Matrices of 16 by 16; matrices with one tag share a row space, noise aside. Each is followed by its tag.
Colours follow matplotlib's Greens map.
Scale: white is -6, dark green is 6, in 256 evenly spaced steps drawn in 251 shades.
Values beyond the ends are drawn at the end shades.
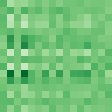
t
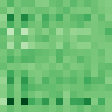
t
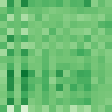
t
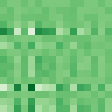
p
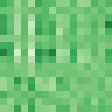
p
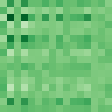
t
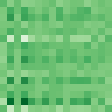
t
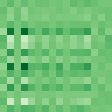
t
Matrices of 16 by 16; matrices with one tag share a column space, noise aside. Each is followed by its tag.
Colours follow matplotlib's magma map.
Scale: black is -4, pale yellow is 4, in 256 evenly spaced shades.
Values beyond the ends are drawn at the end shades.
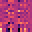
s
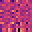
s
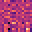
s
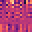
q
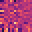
s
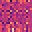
s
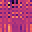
q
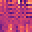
q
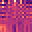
q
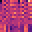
q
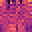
q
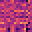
s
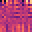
q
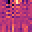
q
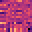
s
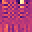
q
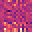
s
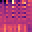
q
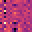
s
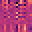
q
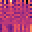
q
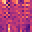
q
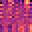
q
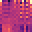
q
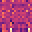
s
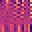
q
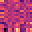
s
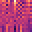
q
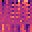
q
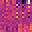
q
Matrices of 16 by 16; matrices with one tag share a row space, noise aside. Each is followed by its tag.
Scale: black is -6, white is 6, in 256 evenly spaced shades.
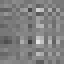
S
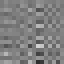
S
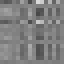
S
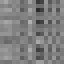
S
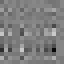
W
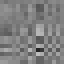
S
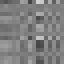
S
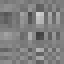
S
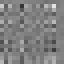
W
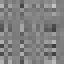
W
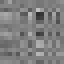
S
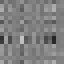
W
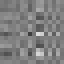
S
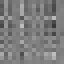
W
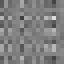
W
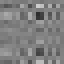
S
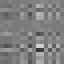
S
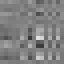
S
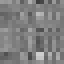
S
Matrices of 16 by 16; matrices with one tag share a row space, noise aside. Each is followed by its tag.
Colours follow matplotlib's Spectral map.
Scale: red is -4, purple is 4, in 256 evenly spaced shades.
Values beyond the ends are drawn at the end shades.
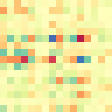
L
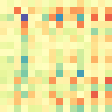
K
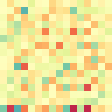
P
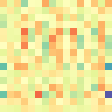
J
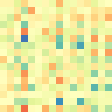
K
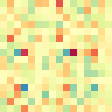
P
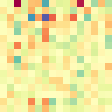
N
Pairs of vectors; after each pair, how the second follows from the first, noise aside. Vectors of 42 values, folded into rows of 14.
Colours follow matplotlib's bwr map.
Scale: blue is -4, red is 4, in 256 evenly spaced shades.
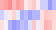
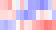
reversed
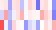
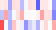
copied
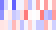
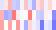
reversed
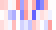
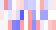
reversed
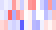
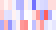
reversed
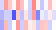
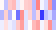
reversed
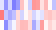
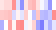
reversed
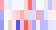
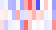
reversed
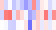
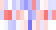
copied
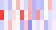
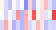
reversed
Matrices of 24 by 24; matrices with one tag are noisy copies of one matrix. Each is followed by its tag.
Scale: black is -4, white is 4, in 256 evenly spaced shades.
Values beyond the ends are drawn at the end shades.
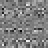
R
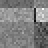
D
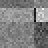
D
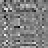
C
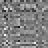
C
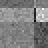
D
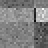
D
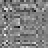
C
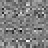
R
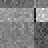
D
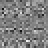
R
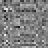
C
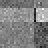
D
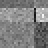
D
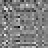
C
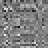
C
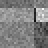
D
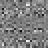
R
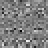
R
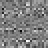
R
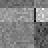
D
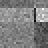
D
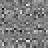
R
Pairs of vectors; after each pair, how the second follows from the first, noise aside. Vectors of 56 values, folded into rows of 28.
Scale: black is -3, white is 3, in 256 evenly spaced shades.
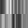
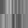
shrunk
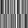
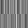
shrunk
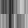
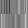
partly zeroed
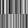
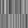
shrunk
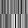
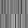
shrunk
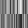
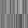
shrunk
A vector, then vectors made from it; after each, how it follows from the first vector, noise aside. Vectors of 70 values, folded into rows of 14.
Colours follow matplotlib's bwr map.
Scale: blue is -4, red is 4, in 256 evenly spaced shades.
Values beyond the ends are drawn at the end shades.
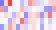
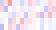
shrunk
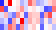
scaled up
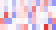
reversed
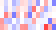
reversed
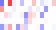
partly zeroed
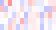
shrunk
